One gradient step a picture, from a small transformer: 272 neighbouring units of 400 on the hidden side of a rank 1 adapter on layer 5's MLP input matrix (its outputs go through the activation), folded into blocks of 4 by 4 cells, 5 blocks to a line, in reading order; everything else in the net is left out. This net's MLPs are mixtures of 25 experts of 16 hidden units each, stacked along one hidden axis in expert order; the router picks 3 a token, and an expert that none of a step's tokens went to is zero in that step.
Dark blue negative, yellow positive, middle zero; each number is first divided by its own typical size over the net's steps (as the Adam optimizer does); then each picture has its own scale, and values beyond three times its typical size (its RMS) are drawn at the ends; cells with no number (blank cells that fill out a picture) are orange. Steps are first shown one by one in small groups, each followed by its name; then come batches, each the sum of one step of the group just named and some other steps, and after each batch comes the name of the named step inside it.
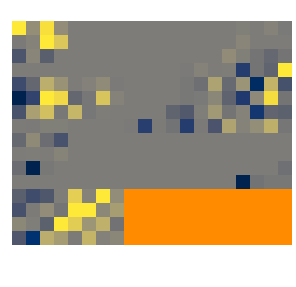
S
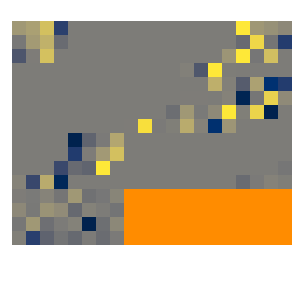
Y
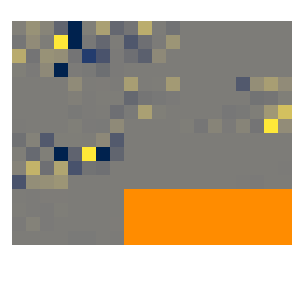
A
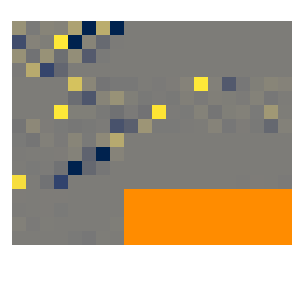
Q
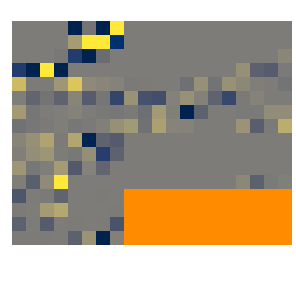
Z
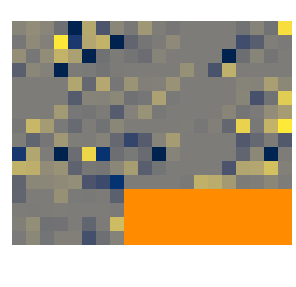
A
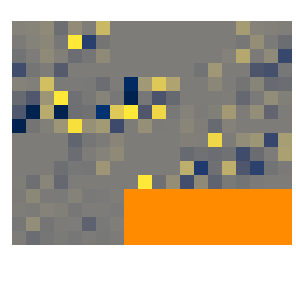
Y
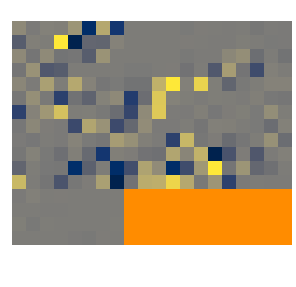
Q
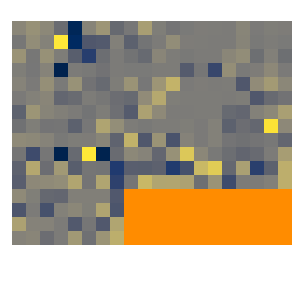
A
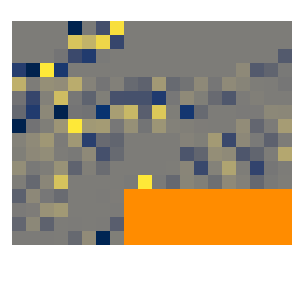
Z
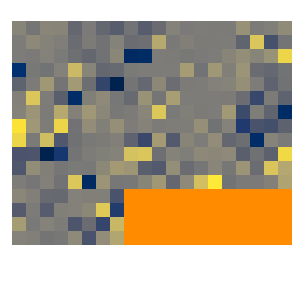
Y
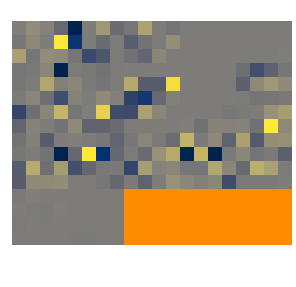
A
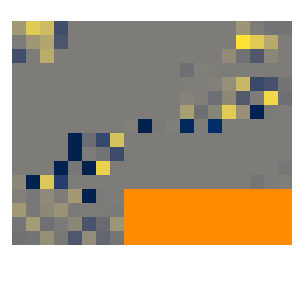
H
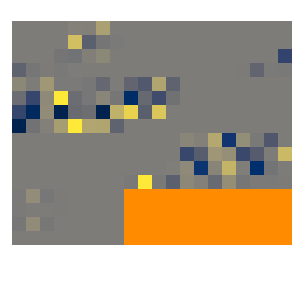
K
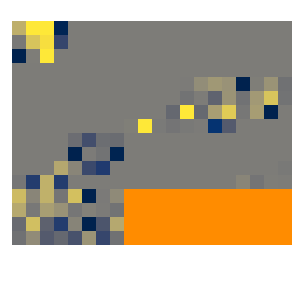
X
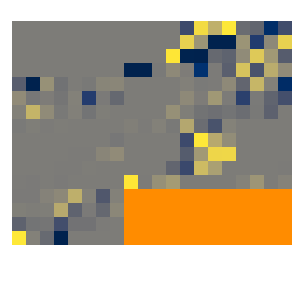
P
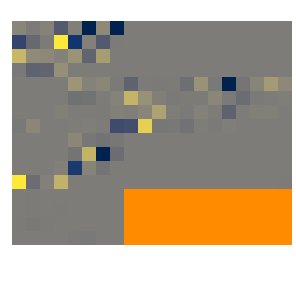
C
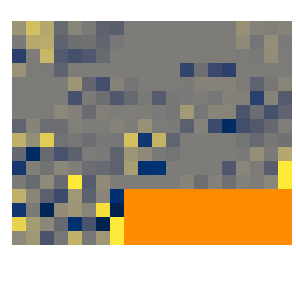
X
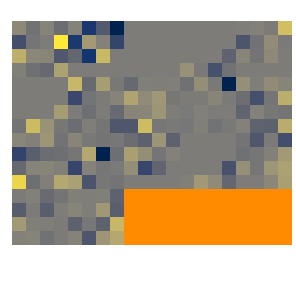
C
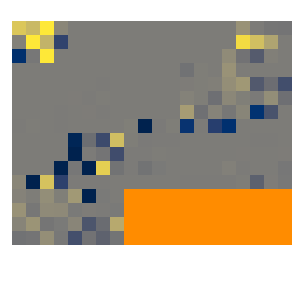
H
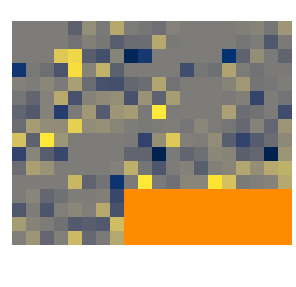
K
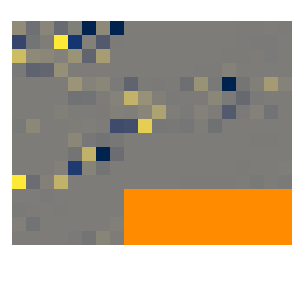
C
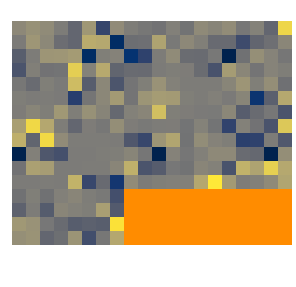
P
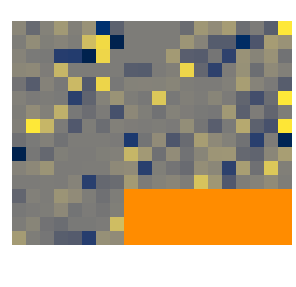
P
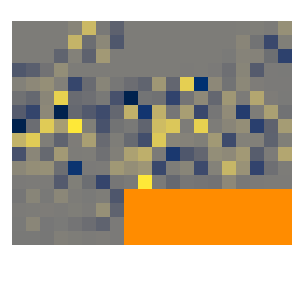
K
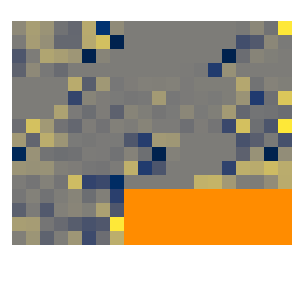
X
